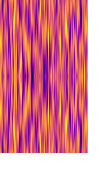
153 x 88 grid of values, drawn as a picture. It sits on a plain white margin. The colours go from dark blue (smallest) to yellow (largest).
The top and bottom halves mirror each other. The ninth with the lowest average is the centre. No overall slope runs across the table. Streaks run downward.
